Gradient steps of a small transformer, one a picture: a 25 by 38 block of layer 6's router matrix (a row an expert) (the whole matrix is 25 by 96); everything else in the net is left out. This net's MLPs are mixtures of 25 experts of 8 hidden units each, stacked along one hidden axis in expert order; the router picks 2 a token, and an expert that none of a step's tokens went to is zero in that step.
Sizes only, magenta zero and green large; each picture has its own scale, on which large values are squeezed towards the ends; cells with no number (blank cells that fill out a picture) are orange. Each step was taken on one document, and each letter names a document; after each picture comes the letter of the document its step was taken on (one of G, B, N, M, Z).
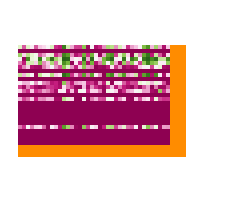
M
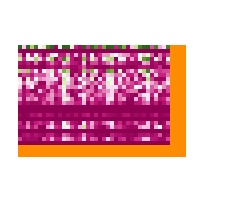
M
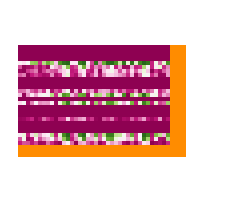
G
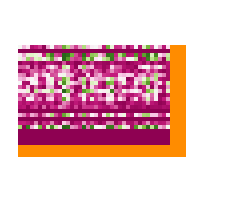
M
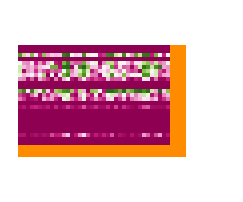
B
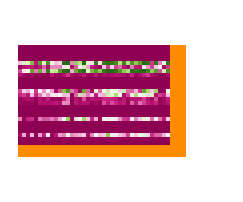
G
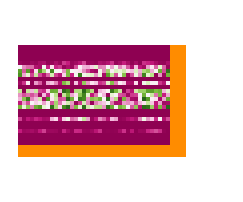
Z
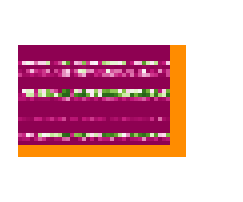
G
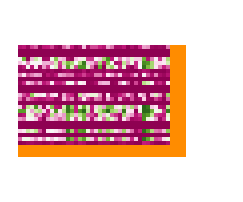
Z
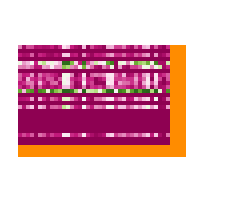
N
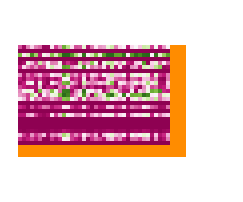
N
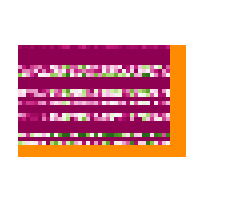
G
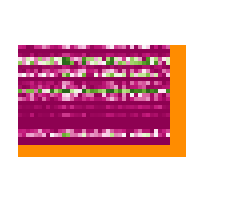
N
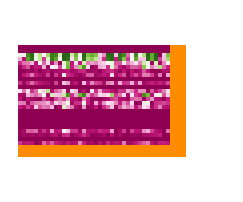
N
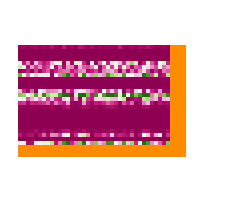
B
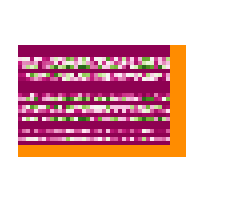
Z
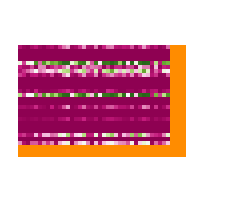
G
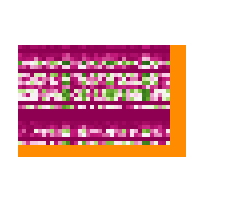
B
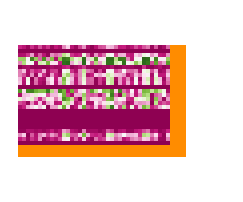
N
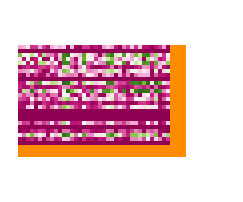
N
